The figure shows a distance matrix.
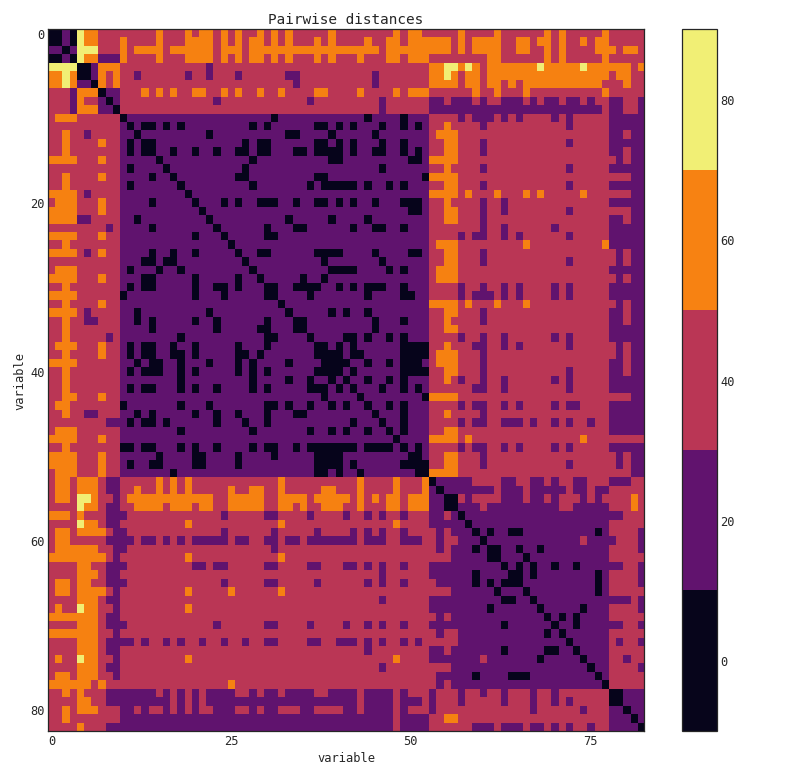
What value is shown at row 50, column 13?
20
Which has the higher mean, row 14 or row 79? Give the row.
79
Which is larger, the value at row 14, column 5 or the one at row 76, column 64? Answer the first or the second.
the first
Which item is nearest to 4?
5
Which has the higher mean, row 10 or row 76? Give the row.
76
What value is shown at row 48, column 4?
40
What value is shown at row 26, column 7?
60
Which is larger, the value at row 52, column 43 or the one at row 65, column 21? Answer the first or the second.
the second
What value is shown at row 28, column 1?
60
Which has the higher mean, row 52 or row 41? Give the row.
52
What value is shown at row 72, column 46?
20
